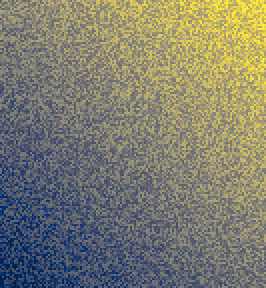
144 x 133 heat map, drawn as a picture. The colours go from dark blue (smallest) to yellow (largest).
Odd rows or columns: none. Ninth with the lowest average: bottom left. Mirror symmetry: none. Slope: up to the top right. Ninth with the highest average: top right.
